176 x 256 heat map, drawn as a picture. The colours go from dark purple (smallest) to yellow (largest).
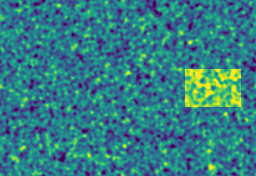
Ninth with the highest average: middle right. Grain: blotchy. Odd patch: higher, in the middle right. Stripes: none.
